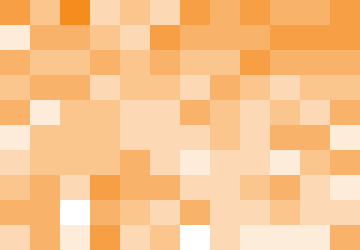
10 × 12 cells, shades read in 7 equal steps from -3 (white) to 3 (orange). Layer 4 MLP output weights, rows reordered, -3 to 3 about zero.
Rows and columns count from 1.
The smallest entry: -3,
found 2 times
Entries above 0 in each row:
8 9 7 3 3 2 2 5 4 3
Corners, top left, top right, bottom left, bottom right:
2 2 -1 1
